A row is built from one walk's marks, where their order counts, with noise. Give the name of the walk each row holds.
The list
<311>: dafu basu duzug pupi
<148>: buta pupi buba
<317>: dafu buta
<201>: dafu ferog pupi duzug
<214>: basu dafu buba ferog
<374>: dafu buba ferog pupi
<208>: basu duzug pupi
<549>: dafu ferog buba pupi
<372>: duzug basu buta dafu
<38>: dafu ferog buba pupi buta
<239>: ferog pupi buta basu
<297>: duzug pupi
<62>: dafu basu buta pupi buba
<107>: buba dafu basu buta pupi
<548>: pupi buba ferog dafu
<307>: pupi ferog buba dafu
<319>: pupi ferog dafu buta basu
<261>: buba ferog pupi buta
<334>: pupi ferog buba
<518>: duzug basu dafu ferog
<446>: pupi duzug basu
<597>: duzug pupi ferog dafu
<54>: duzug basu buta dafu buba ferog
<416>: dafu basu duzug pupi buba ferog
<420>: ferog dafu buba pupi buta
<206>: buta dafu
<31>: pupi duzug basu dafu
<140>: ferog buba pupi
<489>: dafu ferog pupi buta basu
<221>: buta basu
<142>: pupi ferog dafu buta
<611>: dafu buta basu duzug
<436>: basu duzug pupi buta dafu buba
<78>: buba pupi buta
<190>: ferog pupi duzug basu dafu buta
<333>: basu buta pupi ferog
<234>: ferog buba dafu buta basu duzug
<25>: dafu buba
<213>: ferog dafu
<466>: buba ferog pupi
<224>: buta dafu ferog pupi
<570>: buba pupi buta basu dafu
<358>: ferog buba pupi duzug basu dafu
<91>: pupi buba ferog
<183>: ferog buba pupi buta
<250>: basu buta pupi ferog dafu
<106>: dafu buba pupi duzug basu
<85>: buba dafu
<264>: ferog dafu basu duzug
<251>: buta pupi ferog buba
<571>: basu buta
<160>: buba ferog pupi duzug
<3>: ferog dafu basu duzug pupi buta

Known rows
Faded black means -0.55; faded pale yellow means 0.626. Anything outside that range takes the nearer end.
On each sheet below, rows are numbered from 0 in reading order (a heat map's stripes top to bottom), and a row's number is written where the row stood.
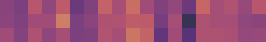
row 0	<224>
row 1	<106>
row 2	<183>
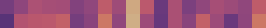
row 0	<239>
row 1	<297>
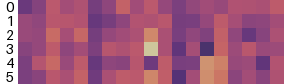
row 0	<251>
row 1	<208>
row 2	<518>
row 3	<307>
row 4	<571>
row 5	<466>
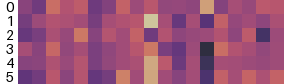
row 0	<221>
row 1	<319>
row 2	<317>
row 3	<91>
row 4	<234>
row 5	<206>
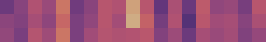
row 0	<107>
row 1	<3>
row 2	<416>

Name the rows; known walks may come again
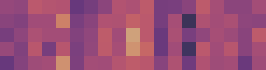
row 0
<208>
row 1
<106>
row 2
<239>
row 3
<420>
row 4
<611>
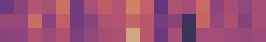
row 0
<160>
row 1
<214>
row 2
<234>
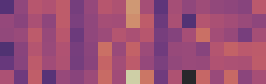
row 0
<570>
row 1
<358>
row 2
<250>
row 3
<148>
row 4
<251>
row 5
<213>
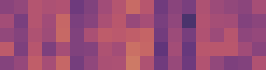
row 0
<436>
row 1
<374>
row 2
<549>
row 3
<140>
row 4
<54>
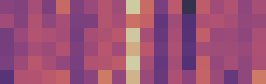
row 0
<264>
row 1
<183>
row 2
<319>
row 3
<190>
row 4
<142>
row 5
<297>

